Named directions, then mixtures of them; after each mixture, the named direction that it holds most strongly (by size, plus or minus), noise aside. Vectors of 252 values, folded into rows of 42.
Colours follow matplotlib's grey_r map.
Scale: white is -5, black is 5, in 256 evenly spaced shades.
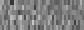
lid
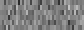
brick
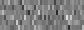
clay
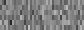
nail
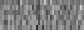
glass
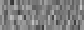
lid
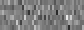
clay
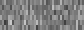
nail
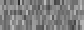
brick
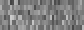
lid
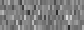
clay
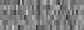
glass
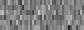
clay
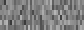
nail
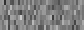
lid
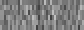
glass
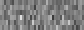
lid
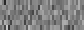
nail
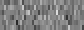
clay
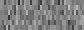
brick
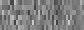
lid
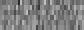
glass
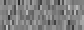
brick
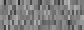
brick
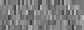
brick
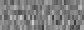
lid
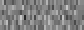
clay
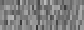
glass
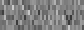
clay
